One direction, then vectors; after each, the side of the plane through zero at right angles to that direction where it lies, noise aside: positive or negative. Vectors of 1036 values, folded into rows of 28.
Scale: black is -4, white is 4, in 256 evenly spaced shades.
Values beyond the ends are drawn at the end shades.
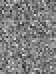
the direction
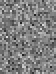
negative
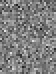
positive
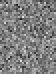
positive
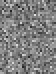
positive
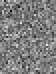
positive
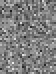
positive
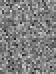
negative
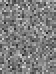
negative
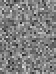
negative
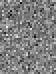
positive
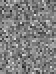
positive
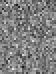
positive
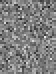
positive
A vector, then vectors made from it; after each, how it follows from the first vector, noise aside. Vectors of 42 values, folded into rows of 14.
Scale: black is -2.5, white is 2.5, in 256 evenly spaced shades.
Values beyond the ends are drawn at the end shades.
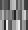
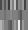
partly zeroed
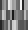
reversed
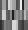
reversed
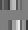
partly zeroed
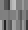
partly zeroed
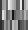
reversed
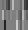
partly zeroed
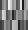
reversed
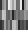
reversed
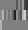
partly zeroed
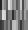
reversed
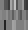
partly zeroed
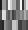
reversed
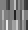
partly zeroed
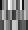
reversed
